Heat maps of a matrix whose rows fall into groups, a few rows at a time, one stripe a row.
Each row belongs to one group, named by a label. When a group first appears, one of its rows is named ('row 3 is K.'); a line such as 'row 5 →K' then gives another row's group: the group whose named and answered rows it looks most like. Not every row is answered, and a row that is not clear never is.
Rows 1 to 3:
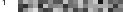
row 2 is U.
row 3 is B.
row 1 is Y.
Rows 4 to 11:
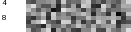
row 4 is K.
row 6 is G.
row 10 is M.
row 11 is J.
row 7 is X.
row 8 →U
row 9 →B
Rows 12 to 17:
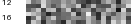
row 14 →K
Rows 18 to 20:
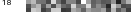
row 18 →X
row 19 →Y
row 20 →Y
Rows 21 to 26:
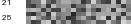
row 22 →U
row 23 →G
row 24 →U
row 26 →J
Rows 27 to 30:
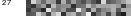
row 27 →G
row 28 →U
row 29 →M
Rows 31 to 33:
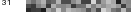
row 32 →U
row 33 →M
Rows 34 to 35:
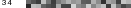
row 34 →J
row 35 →Y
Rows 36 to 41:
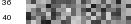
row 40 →M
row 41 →Y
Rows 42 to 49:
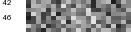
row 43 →B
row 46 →M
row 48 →X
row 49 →M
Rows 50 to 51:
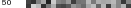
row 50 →U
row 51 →Y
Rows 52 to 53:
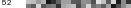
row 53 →K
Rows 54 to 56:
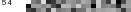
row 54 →X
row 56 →U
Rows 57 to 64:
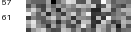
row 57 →G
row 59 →G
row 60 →X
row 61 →K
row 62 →G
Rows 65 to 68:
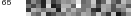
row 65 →M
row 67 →G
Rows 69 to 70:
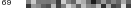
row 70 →K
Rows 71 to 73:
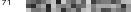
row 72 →U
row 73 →X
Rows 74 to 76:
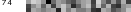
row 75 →K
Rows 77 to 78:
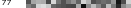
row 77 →X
